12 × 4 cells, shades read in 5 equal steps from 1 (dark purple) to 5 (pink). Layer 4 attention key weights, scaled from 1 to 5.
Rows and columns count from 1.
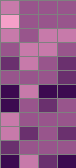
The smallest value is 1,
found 6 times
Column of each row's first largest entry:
1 1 1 2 2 1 2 2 1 1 2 2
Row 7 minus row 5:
-1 0 -2 -1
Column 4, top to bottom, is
3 3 4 3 2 2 1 3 3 2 3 1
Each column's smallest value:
1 2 1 1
